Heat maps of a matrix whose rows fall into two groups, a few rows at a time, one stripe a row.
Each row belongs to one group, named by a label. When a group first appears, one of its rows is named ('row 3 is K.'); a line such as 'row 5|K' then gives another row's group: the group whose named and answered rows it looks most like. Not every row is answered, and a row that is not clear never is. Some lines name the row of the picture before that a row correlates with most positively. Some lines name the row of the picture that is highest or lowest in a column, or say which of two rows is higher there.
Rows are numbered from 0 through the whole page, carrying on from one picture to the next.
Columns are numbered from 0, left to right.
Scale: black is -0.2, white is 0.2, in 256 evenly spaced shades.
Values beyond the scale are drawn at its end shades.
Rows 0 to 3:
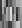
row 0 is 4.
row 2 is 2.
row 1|2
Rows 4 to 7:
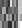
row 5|4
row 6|2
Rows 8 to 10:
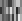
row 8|4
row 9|2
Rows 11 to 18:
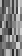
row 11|2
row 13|4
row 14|4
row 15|4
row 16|2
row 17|4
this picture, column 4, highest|18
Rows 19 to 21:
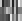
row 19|2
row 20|2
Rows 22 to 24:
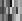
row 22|4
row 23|2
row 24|4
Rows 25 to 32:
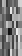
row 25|4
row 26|2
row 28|2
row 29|4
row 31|2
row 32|2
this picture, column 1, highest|25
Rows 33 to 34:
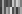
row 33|4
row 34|2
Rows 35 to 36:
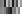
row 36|4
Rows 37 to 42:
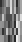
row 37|2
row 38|2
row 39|4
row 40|4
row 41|2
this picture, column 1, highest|39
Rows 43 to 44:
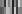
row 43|2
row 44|2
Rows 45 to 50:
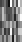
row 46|4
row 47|4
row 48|2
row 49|2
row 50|2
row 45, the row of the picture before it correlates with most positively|43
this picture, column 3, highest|48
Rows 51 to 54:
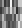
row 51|2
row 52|2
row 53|4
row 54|4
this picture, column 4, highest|52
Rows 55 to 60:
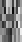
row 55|2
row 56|2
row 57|4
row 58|2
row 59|4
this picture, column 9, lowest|55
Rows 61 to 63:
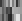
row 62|4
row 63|4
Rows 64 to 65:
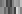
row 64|4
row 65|4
